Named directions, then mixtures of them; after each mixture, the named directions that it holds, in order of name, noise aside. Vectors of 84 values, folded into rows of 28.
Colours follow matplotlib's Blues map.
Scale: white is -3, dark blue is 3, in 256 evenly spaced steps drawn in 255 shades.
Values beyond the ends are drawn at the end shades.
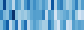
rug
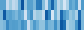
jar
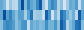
jar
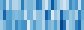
jar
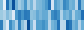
jar, rug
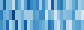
rug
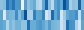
jar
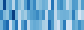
rug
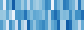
jar, rug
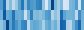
jar, rug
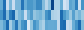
jar, rug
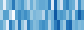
rug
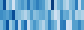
jar, rug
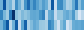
rug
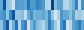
jar, rug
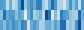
jar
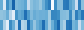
jar, rug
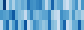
jar, rug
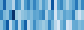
rug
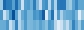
jar, rug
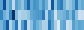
rug
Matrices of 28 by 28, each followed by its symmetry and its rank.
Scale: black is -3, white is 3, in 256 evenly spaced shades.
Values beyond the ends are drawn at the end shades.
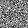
neither, full rank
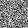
neither, full rank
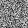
neither, full rank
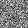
neither, full rank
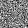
antisymmetric, full rank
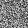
antisymmetric, full rank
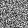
neither, full rank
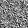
antisymmetric, full rank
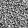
antisymmetric, full rank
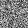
antisymmetric, full rank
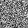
antisymmetric, full rank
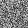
neither, full rank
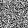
antisymmetric, full rank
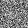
neither, full rank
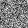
neither, full rank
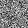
antisymmetric, full rank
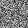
neither, full rank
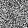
antisymmetric, full rank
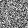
neither, full rank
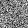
neither, full rank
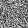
antisymmetric, full rank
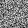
neither, full rank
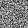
neither, full rank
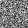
neither, full rank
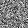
antisymmetric, full rank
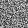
antisymmetric, full rank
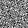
antisymmetric, full rank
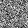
antisymmetric, full rank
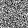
neither, full rank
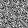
antisymmetric, full rank
